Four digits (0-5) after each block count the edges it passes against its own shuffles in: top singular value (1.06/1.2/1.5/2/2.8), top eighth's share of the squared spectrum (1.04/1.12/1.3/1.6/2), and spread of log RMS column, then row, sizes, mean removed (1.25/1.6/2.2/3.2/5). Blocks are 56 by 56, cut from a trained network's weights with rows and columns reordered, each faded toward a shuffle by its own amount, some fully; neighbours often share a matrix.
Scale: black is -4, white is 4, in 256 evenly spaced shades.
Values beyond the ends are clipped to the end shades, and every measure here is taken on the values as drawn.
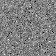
0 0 0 0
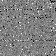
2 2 0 1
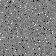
0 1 0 0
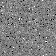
1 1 0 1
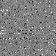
2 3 0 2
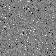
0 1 0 0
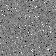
0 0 0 0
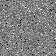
0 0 0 0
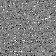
1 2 0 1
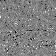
1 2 0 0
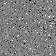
0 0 0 0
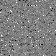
1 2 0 1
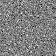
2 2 0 0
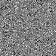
2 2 0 0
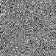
3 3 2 1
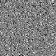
3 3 1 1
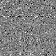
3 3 0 1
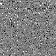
2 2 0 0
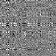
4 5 2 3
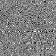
3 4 0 2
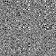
3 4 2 2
